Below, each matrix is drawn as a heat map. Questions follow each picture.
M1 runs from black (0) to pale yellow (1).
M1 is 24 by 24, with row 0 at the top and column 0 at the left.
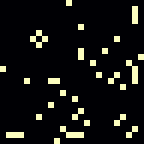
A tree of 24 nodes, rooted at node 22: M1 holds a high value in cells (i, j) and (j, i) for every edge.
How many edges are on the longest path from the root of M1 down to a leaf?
4
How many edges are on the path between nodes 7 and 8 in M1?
6
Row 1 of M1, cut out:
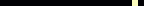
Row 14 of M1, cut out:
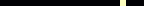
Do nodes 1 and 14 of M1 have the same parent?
no
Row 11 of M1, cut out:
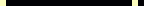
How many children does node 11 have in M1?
1
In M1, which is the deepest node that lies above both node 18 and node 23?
13
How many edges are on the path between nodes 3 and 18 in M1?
3
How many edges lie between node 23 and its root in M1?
3
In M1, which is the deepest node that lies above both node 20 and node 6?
19
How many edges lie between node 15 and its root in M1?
3
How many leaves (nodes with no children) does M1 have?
13
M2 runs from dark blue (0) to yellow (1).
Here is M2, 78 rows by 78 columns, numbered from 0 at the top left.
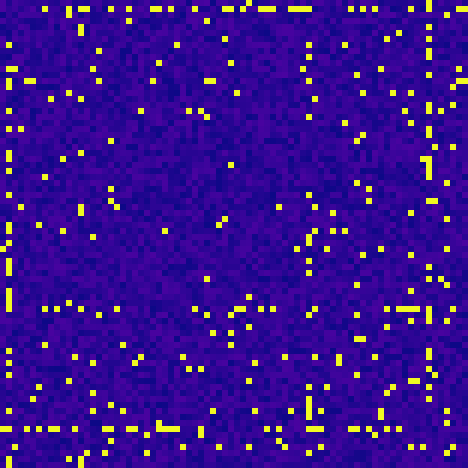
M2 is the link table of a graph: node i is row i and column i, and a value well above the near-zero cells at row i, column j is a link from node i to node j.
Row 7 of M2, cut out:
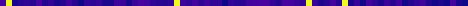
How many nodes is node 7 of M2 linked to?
4
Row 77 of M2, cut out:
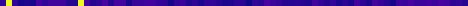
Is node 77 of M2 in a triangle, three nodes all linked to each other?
yes
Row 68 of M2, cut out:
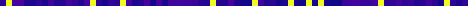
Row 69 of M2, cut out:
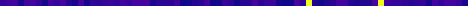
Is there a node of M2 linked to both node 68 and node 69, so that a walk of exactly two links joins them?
yes
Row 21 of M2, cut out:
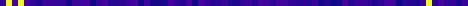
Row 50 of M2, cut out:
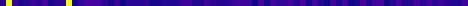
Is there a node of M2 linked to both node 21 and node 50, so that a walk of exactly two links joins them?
yes
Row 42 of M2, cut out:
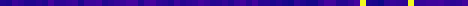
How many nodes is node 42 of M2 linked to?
2
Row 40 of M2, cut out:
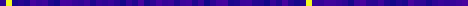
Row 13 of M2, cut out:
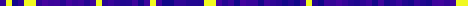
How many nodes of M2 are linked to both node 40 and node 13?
2
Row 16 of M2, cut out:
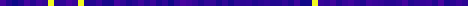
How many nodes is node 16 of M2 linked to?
3
